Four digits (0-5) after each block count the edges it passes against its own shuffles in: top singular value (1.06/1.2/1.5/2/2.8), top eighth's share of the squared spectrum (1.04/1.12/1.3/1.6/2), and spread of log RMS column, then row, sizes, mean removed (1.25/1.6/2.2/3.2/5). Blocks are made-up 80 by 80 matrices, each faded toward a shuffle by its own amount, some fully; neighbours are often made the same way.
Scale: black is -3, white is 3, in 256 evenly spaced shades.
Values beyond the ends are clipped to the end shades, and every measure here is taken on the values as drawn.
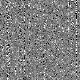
2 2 3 0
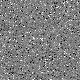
0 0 0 0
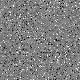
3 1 0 0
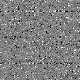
3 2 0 1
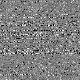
2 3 0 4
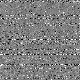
2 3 0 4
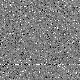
2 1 0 1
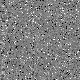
2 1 0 0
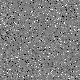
2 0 0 0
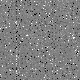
3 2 1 0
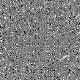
3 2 1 0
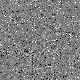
2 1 0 0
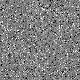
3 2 0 0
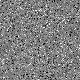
2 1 0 0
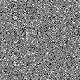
3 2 1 0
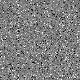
3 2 1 0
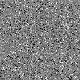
3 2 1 0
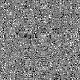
4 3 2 1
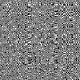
5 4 3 2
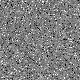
1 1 0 0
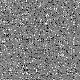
3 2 1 0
